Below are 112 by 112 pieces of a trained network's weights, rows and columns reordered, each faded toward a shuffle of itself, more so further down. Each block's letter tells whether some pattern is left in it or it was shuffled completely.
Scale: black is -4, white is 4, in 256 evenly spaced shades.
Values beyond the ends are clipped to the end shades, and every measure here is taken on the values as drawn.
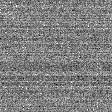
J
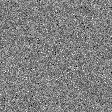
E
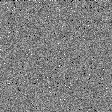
J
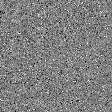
J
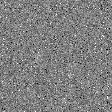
J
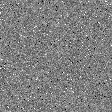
E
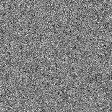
J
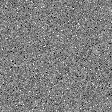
E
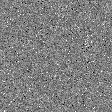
E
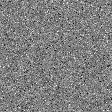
E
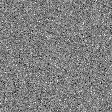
E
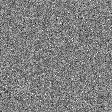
E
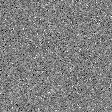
E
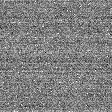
J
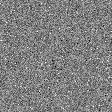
E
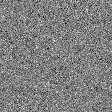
E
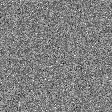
E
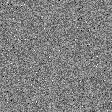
J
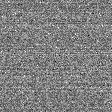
J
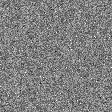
E
